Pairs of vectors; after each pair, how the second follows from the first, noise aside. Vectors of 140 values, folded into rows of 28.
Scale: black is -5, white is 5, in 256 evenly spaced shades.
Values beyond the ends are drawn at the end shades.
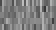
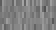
shrunk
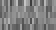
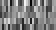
scaled up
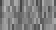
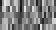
scaled up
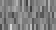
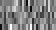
scaled up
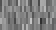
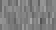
shrunk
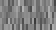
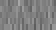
shrunk
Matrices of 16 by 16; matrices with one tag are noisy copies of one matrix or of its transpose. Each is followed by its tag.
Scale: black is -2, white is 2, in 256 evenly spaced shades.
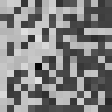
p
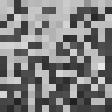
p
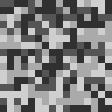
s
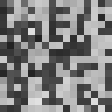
s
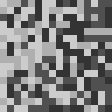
p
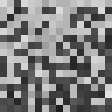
p
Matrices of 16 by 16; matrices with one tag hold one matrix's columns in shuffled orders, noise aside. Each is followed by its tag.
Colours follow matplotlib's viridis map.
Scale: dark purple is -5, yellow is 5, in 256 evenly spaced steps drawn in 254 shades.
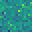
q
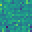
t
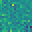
t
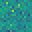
q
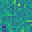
t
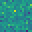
q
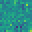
t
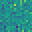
t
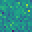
q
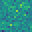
q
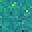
q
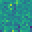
t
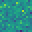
q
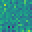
t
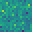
q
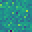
q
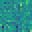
t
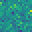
q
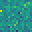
q
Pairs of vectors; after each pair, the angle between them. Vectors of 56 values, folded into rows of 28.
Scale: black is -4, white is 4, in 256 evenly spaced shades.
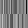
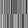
nearly parallel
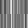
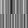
partly opposed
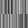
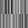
nearly parallel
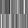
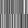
partly aligned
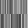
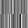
partly aligned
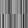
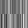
nearly opposite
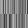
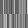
nearly opposite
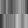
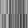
partly opposed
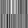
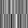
partly aligned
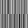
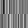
partly opposed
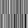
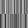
partly aligned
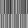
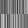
orthogonal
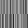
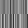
nearly parallel
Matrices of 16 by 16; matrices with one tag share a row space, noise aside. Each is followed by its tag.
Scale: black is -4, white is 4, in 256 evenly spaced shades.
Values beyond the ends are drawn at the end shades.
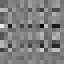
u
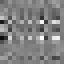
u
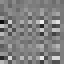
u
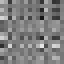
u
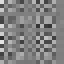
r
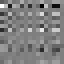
u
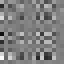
r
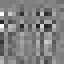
r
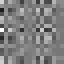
r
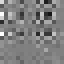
r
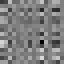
u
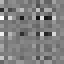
r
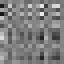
u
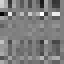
u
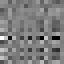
u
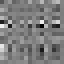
u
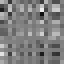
u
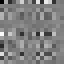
r
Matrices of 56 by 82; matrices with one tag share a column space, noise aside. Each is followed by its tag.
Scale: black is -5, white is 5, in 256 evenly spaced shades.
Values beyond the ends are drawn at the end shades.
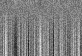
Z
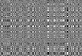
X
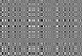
X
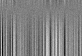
Z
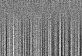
Z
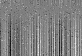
Z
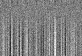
Z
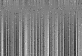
Z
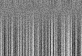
Z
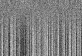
Z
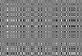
X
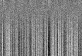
Z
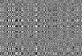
X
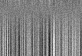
Z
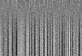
Z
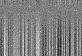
Z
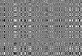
X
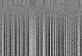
Z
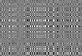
X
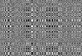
X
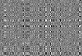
X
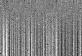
Z
